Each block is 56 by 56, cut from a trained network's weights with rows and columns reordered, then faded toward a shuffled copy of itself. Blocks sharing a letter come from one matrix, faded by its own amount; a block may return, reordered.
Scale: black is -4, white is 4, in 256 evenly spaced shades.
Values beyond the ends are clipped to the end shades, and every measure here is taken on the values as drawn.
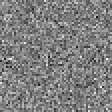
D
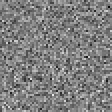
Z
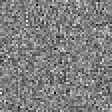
D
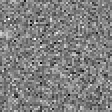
D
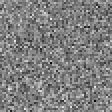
Z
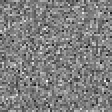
D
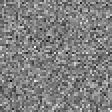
Z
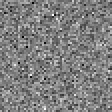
D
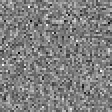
Z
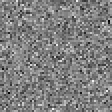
D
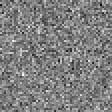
Z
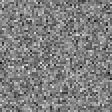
Z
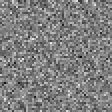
D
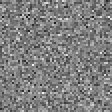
Z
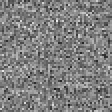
Z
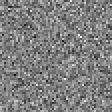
Z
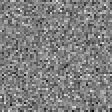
Z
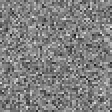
Z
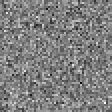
D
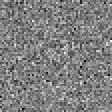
D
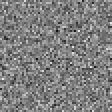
D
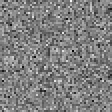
D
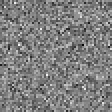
Z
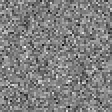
D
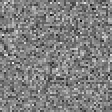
Z
